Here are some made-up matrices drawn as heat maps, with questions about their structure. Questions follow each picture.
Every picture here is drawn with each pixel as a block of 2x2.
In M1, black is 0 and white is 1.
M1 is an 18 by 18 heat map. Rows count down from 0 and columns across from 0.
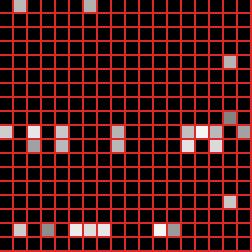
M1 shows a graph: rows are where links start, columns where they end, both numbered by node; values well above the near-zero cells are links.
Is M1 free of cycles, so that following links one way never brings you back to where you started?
yes
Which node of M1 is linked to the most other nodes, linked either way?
node 16
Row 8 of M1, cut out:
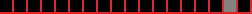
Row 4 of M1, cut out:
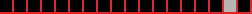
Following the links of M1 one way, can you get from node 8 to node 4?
no
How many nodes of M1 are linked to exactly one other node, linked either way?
6
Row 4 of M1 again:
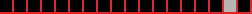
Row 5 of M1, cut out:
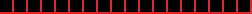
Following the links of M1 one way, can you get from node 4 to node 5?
yes
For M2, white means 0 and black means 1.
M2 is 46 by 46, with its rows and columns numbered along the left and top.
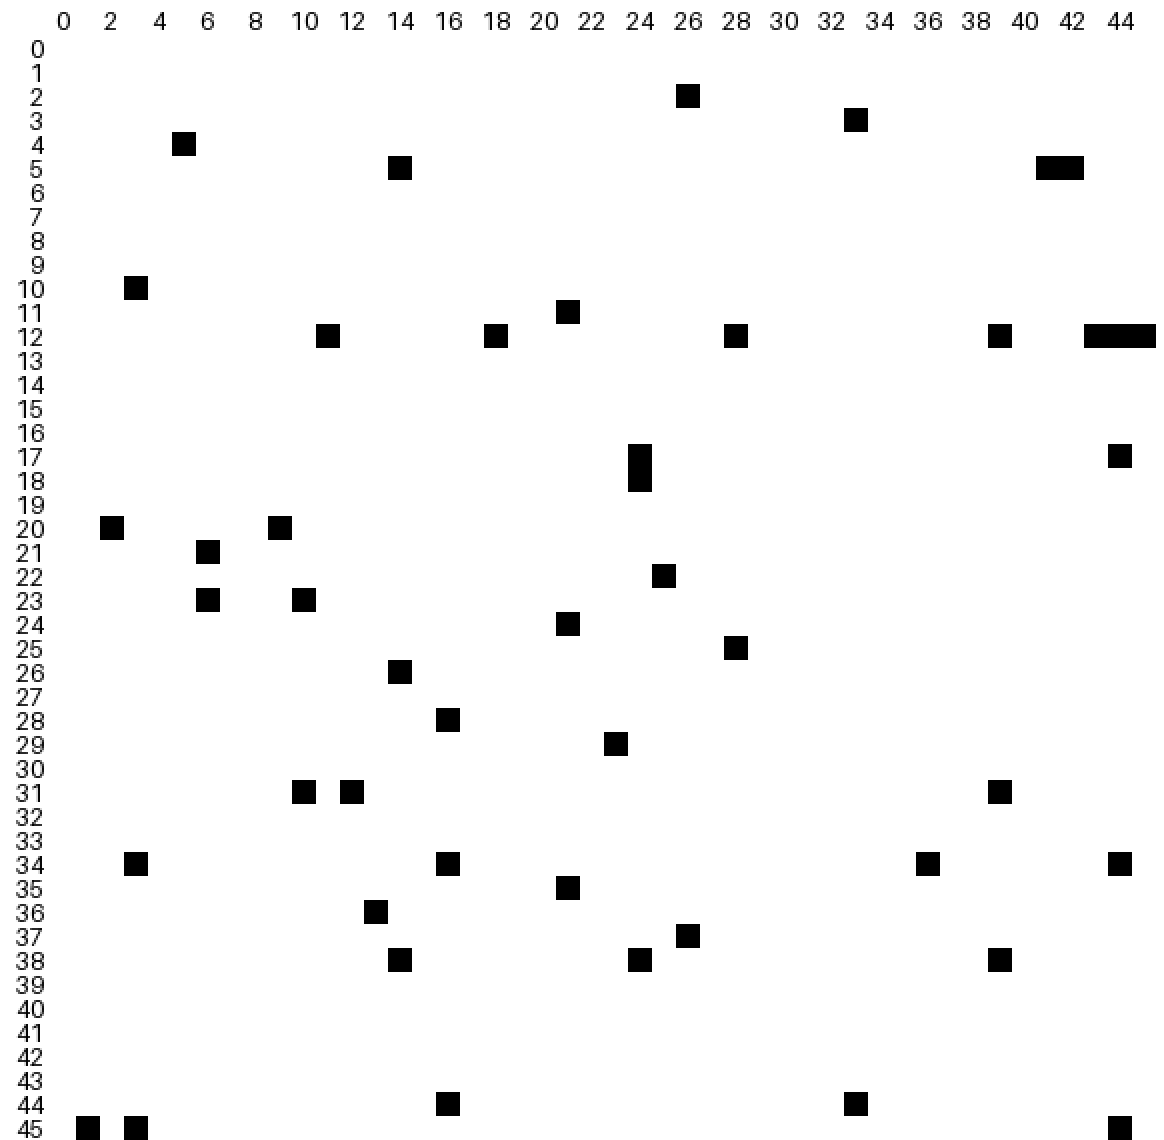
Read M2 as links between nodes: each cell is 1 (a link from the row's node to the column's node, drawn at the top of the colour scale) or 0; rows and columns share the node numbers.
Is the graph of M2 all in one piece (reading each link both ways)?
no
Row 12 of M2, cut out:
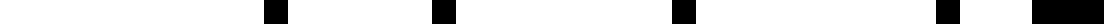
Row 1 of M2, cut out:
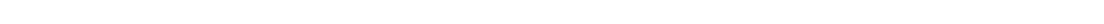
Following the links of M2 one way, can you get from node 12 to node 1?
yes
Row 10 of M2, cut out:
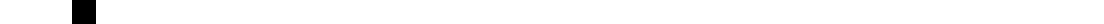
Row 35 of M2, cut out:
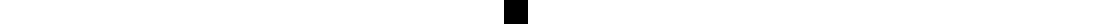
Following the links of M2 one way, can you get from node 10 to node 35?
no
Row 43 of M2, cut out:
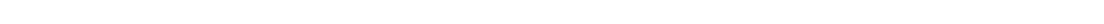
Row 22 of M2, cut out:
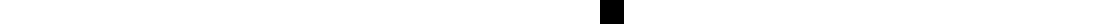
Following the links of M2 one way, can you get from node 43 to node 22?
no
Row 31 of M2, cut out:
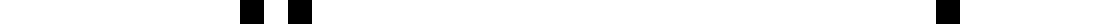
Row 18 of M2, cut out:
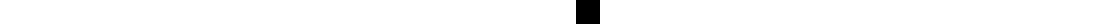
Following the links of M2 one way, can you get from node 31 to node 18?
yes
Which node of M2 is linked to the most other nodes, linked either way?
node 12
